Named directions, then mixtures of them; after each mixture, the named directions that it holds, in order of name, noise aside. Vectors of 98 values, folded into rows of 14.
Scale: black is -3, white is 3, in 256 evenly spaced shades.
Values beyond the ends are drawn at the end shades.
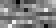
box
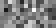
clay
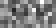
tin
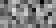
tin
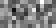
tin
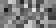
clay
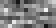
box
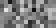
clay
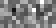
tin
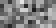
box, clay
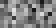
tin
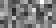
tin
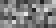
box, tin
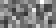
tin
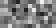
box, tin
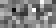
tin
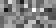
clay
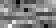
box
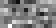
box, tin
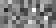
clay, tin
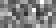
tin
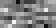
box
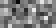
box, tin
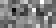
tin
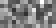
tin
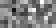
tin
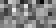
clay, tin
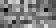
box, clay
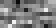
box
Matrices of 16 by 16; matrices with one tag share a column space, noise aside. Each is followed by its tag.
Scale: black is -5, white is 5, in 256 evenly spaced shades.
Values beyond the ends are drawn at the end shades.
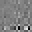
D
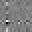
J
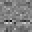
J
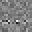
J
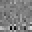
D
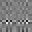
J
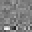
D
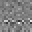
J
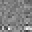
D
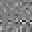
J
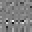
J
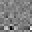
D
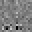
D
